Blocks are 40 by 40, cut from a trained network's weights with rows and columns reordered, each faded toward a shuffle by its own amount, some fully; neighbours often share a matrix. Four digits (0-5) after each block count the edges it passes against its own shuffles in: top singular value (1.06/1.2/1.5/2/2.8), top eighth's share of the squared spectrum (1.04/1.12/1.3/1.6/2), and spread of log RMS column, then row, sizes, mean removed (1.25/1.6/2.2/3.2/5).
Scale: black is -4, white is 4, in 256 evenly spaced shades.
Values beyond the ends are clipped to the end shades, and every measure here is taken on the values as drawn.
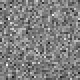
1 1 0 0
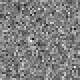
0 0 0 0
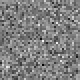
0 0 0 0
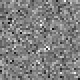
0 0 0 0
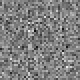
3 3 1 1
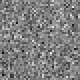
1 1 0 0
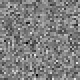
0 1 0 0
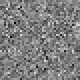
2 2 0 1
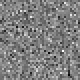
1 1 0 0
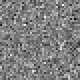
2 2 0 1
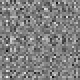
3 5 1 3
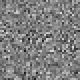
3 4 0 2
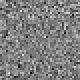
2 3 0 2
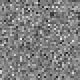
0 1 0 0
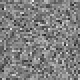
1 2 0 0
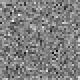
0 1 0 0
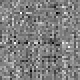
3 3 1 2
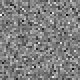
1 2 0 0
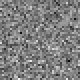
1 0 0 0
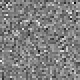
0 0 0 0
